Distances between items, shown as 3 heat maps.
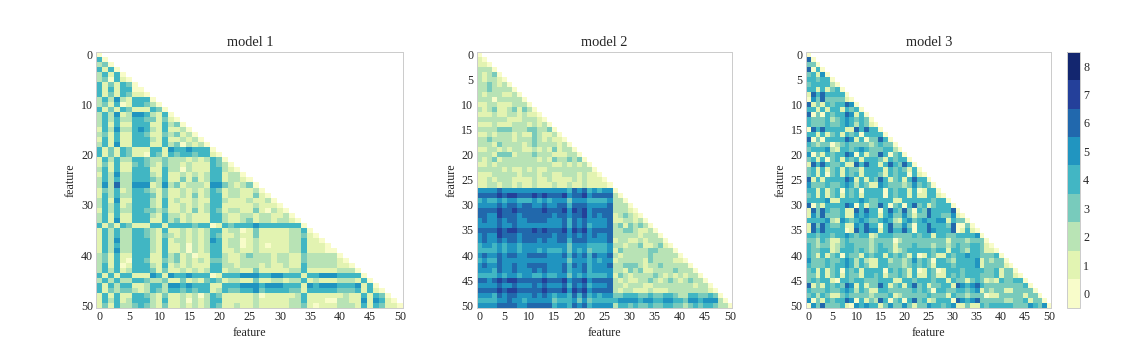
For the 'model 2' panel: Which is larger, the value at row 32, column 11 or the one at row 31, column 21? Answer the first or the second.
the second
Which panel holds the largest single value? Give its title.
model 2
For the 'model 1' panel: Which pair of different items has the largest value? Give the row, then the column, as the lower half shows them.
26, 3
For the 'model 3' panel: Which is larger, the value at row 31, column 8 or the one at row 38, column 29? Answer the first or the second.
the second
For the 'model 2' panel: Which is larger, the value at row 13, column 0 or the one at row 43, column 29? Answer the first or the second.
the first
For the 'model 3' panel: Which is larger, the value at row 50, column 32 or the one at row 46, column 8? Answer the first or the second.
the second
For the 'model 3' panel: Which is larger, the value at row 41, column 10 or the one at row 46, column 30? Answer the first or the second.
the first
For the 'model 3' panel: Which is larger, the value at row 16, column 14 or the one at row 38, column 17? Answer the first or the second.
the first
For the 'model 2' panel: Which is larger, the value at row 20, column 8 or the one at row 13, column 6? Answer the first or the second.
the first
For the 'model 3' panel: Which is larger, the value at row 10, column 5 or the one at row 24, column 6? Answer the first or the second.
the second
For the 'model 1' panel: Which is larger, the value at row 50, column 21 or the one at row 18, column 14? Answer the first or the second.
the first
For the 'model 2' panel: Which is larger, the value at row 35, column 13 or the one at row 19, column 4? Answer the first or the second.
the first
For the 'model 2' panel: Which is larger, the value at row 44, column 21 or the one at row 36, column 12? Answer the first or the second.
the second
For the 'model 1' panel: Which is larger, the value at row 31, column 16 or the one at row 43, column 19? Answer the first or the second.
the second
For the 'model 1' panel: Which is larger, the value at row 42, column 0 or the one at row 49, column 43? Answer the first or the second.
the first
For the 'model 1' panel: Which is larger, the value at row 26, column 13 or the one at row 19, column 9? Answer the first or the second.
the second
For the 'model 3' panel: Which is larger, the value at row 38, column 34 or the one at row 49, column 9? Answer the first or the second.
the second
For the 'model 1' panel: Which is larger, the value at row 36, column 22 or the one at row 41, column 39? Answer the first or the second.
the second
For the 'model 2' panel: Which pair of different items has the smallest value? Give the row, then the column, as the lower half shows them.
9, 3
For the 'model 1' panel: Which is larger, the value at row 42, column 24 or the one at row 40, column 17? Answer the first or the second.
the first
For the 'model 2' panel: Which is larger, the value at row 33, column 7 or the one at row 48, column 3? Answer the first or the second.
the first
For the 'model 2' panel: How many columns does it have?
51
